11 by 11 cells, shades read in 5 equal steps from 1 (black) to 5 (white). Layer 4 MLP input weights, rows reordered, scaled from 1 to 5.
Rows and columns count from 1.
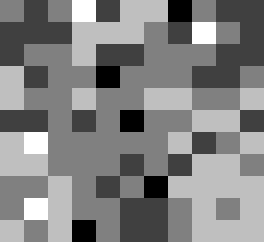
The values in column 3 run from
2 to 4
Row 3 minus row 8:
-2 -1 0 1 -1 0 0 1 -1 -2 -1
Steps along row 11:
down up down up down same up up same same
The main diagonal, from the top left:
3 2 3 3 3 1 3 2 4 3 4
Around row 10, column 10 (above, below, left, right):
4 4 4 4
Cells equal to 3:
49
